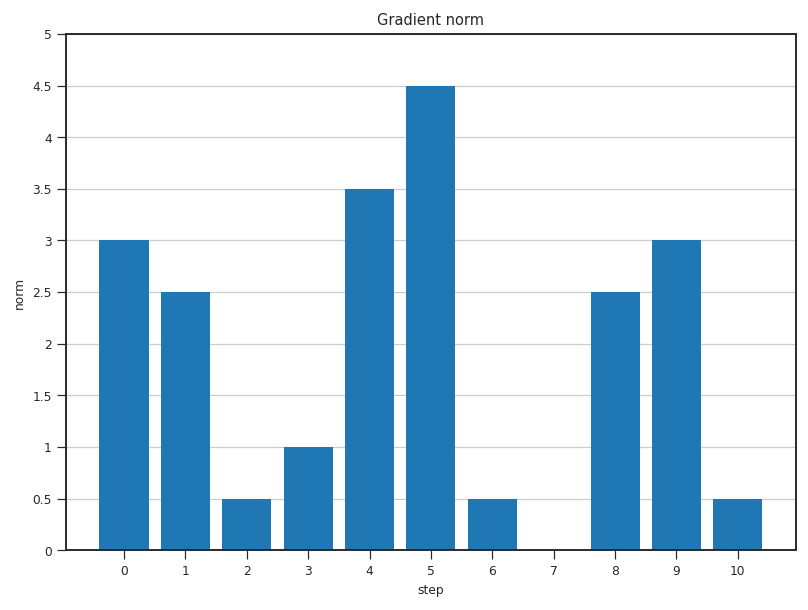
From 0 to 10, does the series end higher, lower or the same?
lower
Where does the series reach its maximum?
5
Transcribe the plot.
Title: Gradient norm
x-axis: step, ticks 0 1 2 3 4 5 6 7 8 9 10
y-axis: norm, ticks 0 0.5 1 1.5 2 2.5 3 3.5 4 4.5 5
Values:
3 2.5 0.5 1 3.5 4.5 0.5 0 2.5 3 0.5
